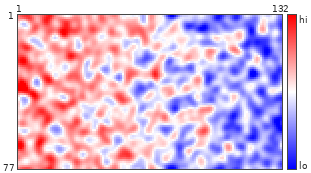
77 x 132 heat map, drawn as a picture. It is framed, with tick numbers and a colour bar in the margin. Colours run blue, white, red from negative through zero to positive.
Lone odd cells: none. Stripes: none. Odd rows or columns: none. Slope: up to the left.
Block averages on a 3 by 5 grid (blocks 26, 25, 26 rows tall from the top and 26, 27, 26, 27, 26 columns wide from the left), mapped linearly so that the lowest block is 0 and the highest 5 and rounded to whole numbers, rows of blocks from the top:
5 4 3 2 1 | 5 4 3 2 0 | 4 4 3 2 0
